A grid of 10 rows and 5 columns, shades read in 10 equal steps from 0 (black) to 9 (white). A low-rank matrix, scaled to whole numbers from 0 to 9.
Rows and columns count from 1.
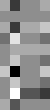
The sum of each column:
54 49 50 50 50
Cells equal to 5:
22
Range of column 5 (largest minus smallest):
5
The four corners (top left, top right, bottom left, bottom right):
6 6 6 5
